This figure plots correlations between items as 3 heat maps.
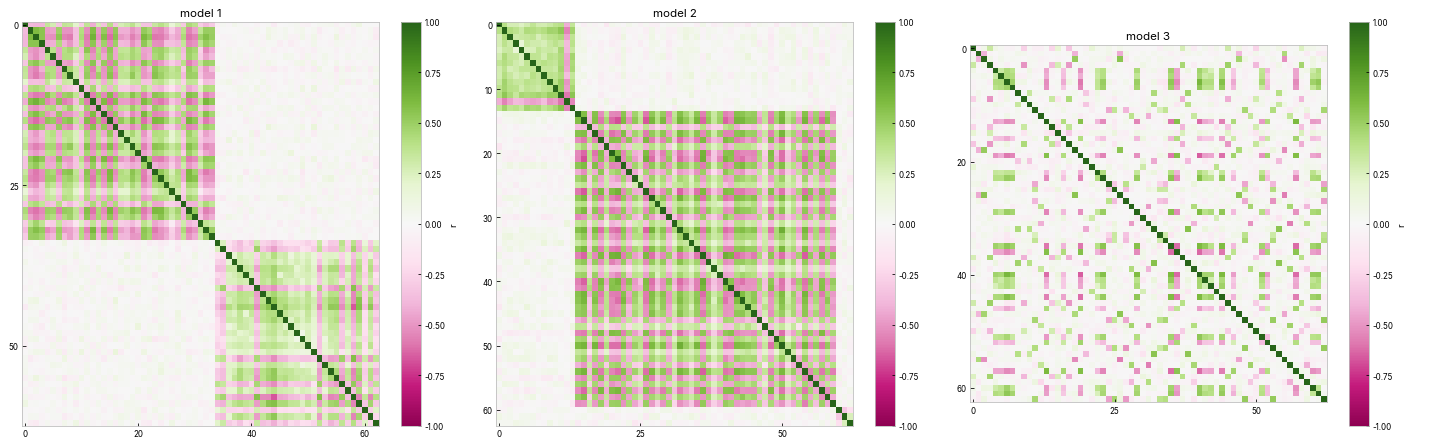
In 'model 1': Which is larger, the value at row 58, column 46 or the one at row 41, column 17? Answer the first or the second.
the second
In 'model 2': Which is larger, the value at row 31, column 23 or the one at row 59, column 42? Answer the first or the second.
the first
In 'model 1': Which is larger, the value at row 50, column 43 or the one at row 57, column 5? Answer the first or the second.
the first
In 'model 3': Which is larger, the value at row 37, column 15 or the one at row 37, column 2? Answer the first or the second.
the first
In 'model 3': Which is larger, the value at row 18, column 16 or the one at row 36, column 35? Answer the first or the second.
the first
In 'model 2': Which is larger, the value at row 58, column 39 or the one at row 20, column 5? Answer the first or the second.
the first
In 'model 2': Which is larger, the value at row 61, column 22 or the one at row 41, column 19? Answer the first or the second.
the first
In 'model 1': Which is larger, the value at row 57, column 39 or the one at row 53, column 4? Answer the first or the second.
the first
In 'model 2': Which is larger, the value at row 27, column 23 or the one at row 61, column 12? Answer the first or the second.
the second
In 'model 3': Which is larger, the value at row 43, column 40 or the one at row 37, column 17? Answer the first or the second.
the first
